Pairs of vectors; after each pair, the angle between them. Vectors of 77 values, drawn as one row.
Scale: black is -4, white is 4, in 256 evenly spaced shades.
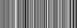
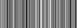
orthogonal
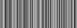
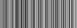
orthogonal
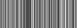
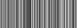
nearly parallel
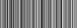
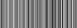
partly opposed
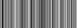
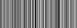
partly opposed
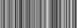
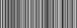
partly opposed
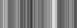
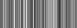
partly aligned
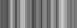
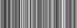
partly aligned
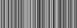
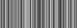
nearly parallel
